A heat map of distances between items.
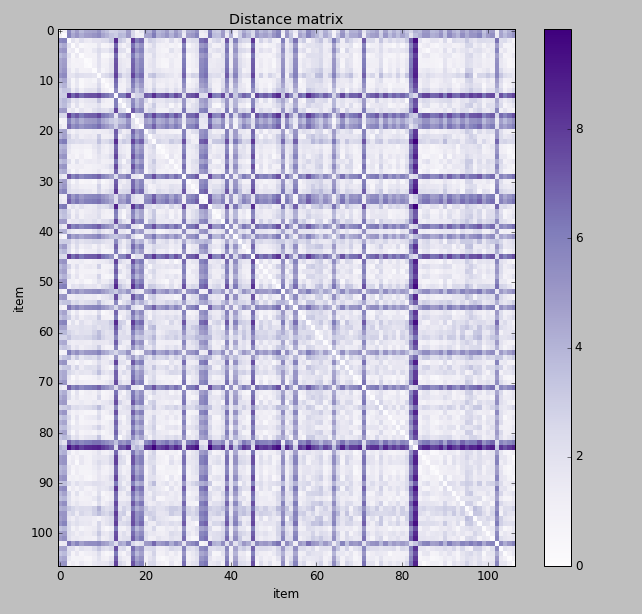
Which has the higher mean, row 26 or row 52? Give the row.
52
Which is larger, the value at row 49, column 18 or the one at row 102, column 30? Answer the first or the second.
the second
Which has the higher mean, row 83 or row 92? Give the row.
83
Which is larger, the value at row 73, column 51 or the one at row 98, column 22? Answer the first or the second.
the first
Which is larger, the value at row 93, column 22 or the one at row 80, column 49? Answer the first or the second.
the first
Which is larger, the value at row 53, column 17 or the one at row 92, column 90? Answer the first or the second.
the first
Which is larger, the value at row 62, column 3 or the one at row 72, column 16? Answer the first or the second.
the second
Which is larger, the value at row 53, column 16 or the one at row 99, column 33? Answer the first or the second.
the second
